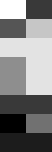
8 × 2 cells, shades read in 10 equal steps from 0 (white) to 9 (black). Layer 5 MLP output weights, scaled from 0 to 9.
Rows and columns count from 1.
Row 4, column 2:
1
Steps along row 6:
same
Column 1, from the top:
0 6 1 4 4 7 9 8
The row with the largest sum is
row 8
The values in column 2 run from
1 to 8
